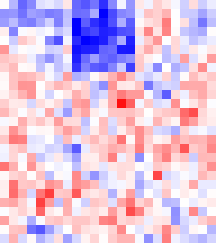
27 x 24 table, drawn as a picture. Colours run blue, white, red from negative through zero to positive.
In the top middle lies a patch that is lower than the rest. No row or column stands out. The ninth with the lowest average is the top middle.
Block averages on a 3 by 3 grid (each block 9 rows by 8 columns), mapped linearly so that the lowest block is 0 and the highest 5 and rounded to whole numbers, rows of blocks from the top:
304
555
554
